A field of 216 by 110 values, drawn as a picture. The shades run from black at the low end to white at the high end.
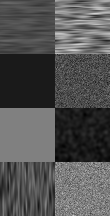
The table splits into 4 rows of 2 panels. Panel 1,1: low, streaked across, faint in contrast. Panel 1,2: middling, streaked across, strong in contrast. Panel 2,1: very low, flat. Panel 2,2: low, fine-grained. Panel 3,1: middling, flat. Panel 3,2: very low, blotchy, faint in contrast. Panel 4,1: low, streaked downward. Panel 4,2: middling, fine-grained.
